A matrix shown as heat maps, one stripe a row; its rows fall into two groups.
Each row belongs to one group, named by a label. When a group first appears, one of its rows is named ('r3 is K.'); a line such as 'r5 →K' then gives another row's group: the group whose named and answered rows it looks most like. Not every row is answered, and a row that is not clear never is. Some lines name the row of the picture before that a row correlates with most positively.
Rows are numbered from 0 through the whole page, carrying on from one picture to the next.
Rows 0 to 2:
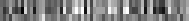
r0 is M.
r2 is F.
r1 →M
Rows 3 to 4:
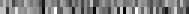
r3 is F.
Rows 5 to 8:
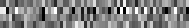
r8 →M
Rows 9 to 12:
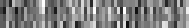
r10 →M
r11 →M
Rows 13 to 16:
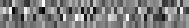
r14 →F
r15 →M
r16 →M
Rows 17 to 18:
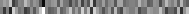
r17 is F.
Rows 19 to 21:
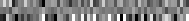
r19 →F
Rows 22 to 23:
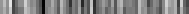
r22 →F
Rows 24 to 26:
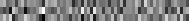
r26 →F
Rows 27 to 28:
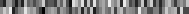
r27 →M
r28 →F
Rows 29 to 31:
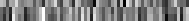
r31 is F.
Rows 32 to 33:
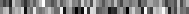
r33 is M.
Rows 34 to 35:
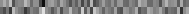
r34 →F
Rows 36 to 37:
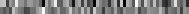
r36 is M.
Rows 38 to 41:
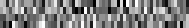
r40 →M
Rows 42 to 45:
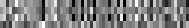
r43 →F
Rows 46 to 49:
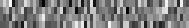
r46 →F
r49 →M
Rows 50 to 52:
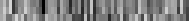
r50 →F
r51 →F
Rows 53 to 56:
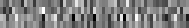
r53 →M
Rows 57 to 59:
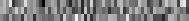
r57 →F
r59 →M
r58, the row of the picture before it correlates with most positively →56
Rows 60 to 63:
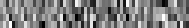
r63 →F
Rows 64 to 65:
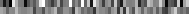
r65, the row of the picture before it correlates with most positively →60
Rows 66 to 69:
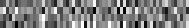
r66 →M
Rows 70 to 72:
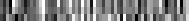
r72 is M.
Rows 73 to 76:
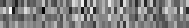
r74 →F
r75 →M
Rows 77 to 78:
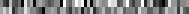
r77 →M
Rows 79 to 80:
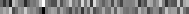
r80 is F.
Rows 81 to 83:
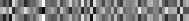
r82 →F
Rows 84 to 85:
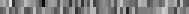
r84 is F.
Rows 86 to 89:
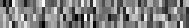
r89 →F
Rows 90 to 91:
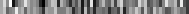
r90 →F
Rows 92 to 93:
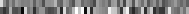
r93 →M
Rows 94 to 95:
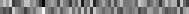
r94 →F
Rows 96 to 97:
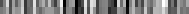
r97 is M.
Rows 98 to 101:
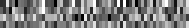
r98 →M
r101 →M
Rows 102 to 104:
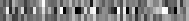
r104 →M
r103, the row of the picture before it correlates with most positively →98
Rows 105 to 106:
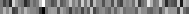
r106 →F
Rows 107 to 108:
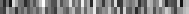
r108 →M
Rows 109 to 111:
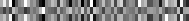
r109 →F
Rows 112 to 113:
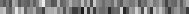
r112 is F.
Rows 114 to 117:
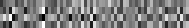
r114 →M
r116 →F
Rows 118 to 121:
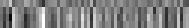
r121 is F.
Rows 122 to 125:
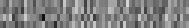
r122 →M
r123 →M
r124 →F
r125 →M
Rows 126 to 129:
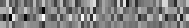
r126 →M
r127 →F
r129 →F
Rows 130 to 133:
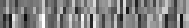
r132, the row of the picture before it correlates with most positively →128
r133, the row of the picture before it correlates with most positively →128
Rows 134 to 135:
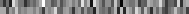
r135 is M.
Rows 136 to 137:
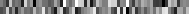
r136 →M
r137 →M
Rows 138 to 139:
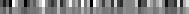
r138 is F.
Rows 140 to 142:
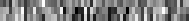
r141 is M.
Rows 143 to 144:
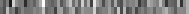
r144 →M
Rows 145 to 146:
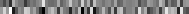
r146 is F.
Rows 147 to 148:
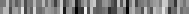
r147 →M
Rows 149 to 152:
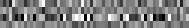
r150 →F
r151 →M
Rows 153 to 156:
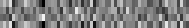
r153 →F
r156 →F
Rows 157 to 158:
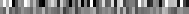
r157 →F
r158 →M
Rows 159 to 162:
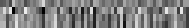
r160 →F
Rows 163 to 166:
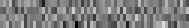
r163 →F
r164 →M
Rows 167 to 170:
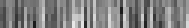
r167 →M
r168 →M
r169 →M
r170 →M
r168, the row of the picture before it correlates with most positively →164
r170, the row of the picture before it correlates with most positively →164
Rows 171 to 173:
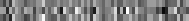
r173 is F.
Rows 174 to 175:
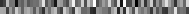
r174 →M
